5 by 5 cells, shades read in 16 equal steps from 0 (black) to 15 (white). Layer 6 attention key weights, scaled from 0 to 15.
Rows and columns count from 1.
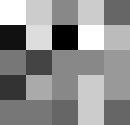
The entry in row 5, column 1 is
7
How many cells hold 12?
4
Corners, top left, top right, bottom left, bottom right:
15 6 7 6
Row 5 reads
7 7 6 12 6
